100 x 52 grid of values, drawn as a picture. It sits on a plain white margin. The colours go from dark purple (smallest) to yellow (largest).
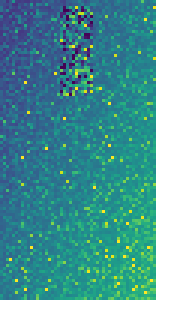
Stripes: none. Slope: up to the bottom right. Roughest part: top middle. Odd patch: rougher, in the top middle. Ninth with the highest average: bottom right. Grain: fine. Mirror symmetry: none.
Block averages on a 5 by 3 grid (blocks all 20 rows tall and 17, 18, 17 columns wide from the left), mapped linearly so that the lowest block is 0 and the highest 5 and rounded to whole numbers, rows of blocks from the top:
0 1 2
1 2 3
1 2 3
2 3 4
3 4 5
